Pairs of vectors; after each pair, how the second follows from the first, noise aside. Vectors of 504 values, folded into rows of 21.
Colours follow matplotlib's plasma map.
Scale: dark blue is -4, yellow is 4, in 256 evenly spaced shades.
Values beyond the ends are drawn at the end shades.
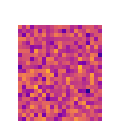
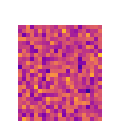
sign-scrambled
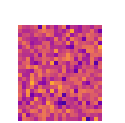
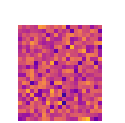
sign-scrambled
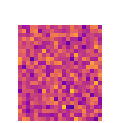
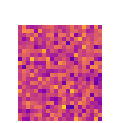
sign-scrambled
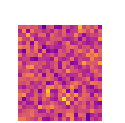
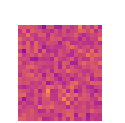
shrunk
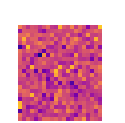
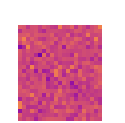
shrunk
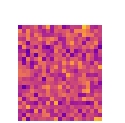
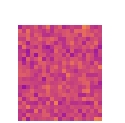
shrunk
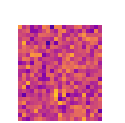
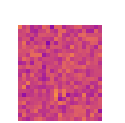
shrunk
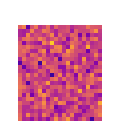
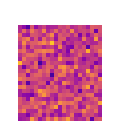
sign-scrambled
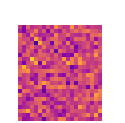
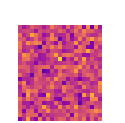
shuffled
